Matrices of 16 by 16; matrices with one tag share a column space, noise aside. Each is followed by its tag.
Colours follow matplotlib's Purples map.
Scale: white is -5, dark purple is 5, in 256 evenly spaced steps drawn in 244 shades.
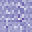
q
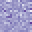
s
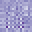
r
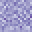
q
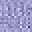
r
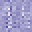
r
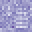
r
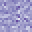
q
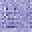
r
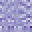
q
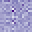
s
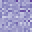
s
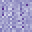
r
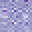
s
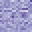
s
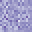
q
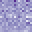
s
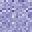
s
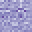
s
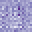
r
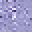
s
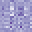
r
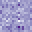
q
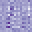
r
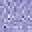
q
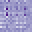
r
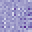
r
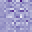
s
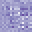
r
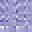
q
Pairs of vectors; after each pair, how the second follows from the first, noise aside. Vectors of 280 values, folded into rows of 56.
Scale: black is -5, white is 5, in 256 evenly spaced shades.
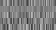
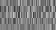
wrapped around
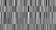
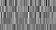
copied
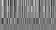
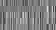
wrapped around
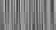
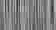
copied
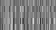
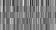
wrapped around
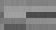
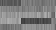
wrapped around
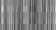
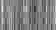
copied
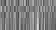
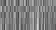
copied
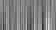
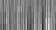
copied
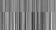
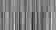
copied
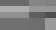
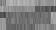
wrapped around
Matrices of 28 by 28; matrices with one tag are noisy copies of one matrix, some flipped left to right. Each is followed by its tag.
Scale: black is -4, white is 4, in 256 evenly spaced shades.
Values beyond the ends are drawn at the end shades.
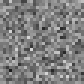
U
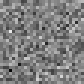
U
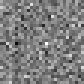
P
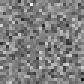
P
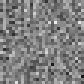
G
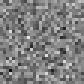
U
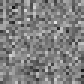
G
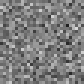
P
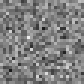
U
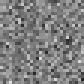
P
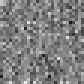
G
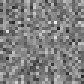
G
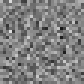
U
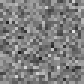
U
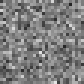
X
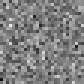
P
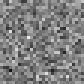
U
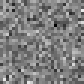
X
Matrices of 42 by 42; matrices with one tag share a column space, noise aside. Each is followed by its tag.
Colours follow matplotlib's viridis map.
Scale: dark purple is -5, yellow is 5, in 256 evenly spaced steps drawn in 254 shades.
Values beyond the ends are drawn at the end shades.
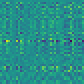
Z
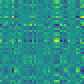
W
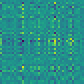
Z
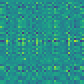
Z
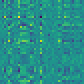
W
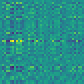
Z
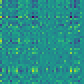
W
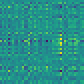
Z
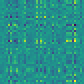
W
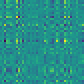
W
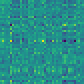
W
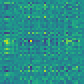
Z
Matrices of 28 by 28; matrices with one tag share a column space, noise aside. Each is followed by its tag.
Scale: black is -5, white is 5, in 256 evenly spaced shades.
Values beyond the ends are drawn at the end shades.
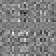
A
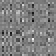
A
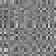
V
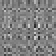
V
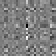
V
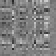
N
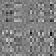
A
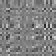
V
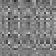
N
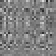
N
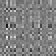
V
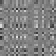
V
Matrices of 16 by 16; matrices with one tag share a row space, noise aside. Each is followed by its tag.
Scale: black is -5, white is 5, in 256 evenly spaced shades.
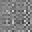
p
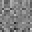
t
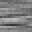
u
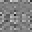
t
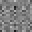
t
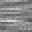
u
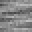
u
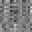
t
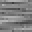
u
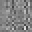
p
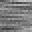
u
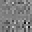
p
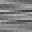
u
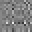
p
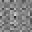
t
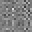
p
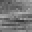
u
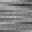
u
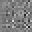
p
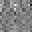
t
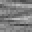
u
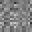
t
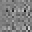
p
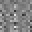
t
